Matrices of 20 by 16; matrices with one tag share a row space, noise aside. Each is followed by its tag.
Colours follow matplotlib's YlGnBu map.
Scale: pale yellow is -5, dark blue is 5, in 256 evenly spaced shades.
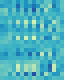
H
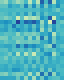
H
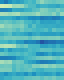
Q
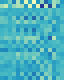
H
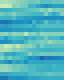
Q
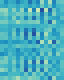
H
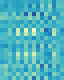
H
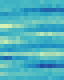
Q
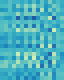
H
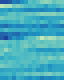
Q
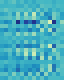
H
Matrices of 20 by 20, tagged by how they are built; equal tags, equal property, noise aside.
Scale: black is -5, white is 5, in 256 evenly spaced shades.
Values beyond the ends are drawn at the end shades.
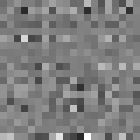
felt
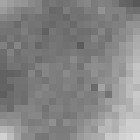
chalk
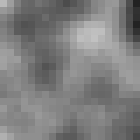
chalk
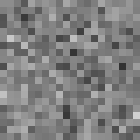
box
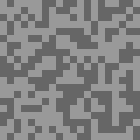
box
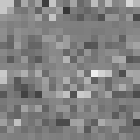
felt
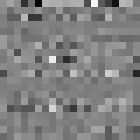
felt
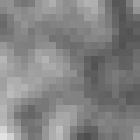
chalk
